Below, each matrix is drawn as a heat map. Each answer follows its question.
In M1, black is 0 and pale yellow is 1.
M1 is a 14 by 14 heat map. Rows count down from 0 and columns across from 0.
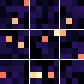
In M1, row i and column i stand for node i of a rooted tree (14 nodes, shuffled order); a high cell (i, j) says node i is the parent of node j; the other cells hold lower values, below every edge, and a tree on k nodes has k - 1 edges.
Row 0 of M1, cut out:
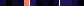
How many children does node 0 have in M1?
1
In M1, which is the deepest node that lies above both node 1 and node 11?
6
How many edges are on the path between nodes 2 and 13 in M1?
7
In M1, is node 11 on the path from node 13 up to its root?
no
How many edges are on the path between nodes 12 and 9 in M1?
2
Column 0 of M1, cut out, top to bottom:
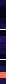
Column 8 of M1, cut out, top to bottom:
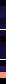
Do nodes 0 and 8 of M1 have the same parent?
yes
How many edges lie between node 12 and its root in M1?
0
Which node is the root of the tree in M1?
12
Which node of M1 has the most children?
12
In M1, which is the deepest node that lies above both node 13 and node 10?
5
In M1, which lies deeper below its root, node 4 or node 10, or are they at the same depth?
the same depth
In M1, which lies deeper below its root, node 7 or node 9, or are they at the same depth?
the same depth
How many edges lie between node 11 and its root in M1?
4
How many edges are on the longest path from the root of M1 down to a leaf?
4
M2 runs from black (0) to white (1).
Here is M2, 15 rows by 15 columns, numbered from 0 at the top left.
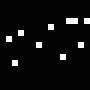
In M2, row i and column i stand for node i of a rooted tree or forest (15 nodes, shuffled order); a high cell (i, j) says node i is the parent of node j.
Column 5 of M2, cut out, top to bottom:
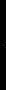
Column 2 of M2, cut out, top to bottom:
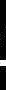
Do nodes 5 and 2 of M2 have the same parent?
no
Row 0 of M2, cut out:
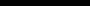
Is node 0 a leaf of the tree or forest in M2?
yes
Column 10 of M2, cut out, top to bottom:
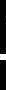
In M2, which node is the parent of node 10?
9
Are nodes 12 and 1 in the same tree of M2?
no
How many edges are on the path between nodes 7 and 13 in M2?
1
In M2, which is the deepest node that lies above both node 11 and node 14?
3
